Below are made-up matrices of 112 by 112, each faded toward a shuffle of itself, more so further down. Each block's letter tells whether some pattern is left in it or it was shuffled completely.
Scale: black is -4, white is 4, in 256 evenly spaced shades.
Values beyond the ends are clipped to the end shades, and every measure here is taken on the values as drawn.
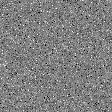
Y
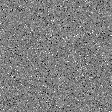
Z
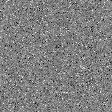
Z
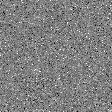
Z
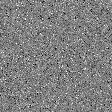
Y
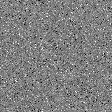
Z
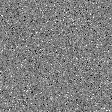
Y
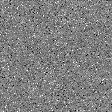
Z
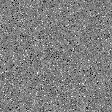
Z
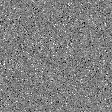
Z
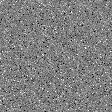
Y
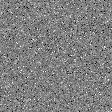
Y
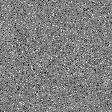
Z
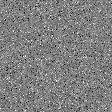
Z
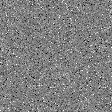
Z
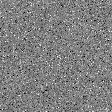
Z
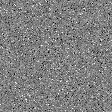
Y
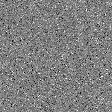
Y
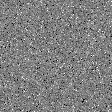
Y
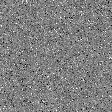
Y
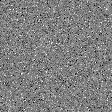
Z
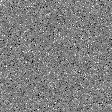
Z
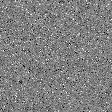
Y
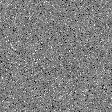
Y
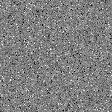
Y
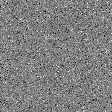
Y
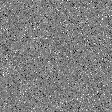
Y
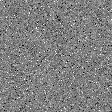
Y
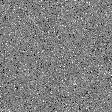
Y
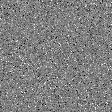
Y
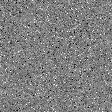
Y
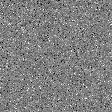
Y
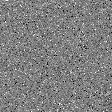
Y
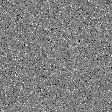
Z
